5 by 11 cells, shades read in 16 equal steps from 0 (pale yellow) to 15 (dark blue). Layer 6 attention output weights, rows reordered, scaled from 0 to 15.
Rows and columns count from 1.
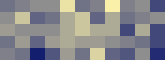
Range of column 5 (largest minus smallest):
5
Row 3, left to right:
6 7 7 7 5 3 5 5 12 5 12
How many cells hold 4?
0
